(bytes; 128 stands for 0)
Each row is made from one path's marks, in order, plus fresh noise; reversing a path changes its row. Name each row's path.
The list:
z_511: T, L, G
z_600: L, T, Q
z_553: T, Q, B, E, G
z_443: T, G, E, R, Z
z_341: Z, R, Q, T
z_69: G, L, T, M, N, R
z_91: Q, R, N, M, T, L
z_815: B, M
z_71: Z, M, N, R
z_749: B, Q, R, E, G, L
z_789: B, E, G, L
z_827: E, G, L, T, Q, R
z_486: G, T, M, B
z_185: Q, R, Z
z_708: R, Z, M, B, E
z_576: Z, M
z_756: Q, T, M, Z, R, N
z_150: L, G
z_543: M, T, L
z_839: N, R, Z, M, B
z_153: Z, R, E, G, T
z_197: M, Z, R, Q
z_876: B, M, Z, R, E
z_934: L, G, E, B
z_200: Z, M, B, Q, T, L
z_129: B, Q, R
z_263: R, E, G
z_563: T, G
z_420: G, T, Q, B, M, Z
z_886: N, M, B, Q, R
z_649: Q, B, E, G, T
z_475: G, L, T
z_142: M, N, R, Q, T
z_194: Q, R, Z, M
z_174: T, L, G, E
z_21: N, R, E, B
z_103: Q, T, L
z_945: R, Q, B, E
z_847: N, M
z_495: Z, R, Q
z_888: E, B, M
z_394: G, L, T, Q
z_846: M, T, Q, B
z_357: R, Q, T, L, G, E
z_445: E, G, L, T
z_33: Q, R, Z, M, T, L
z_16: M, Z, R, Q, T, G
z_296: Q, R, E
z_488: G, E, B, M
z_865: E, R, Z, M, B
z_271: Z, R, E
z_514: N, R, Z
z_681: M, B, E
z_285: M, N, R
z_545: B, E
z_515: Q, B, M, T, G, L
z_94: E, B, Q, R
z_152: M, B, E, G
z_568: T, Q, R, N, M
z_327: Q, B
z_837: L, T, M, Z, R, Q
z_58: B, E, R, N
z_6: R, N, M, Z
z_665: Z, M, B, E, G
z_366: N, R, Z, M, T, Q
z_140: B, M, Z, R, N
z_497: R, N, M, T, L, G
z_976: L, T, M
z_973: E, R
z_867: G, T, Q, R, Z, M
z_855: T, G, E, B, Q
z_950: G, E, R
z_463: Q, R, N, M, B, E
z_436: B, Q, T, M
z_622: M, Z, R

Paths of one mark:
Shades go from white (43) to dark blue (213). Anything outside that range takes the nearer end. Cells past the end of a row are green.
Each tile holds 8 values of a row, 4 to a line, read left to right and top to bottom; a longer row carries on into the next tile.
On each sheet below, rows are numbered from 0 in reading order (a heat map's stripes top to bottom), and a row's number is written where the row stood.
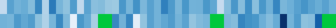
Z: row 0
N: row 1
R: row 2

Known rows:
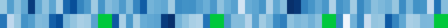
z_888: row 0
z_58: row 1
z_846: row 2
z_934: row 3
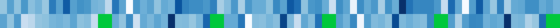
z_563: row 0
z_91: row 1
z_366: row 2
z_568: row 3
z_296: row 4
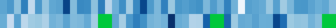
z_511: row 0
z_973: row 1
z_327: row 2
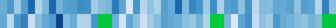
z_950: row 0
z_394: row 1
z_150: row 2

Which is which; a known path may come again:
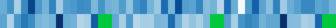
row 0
z_973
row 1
z_443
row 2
z_296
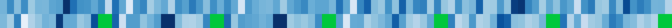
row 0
z_497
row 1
z_749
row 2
z_129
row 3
z_827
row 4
z_152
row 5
z_855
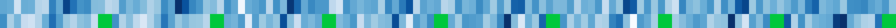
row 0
z_420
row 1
z_486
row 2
z_756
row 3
z_71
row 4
z_708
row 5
z_200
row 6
z_622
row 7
z_58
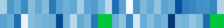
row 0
z_514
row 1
z_91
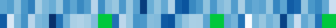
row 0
z_789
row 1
z_888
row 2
z_366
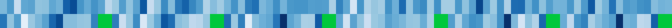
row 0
z_886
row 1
z_488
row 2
z_21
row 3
z_394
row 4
z_865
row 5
z_263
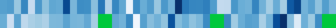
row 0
z_511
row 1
z_568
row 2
z_876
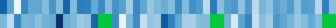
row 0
z_357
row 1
z_934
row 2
z_150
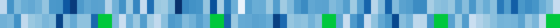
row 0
z_285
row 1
z_976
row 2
z_327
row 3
z_950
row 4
z_563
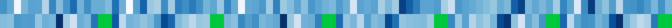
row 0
z_194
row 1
z_649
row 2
z_185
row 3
z_436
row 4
z_140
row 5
z_94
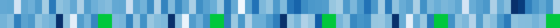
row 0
z_495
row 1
z_341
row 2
z_463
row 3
z_271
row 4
z_846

